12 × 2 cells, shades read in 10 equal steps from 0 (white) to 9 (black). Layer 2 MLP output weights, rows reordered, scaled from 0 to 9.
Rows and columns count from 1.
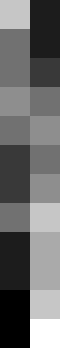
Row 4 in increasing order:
4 5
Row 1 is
2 8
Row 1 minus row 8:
-3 6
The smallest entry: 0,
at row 12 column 2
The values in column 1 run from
2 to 9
